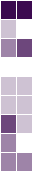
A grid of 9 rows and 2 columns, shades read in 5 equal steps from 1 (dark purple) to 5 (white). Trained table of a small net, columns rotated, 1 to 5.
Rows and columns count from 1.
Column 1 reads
1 4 3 5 4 4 2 3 3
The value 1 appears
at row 1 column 1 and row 1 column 2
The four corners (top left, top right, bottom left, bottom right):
1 1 3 3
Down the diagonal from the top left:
1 5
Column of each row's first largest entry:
1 2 1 1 1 1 2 2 1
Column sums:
29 33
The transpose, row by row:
1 4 3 5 4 4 2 3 3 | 1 5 2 5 4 4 4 5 3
